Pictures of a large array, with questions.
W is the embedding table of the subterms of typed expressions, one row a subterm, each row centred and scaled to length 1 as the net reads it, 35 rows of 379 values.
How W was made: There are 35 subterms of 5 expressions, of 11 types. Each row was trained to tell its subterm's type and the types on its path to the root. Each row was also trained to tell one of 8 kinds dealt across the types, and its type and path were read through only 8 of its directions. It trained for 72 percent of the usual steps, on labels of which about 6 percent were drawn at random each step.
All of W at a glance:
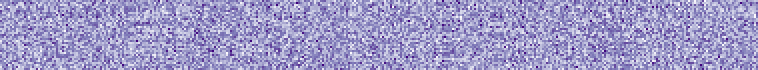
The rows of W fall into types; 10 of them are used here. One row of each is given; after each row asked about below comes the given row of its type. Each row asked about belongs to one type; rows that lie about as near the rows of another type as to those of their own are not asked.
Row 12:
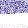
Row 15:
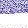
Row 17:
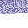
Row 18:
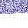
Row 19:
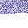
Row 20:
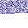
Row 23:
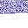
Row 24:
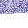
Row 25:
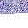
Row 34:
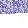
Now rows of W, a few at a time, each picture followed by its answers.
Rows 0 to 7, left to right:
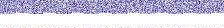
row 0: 18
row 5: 18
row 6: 15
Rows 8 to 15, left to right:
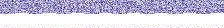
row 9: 25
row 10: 18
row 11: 12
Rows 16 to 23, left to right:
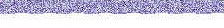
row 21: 19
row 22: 15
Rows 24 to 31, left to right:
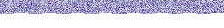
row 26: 12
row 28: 23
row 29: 17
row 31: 20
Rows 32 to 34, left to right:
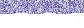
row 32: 19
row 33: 12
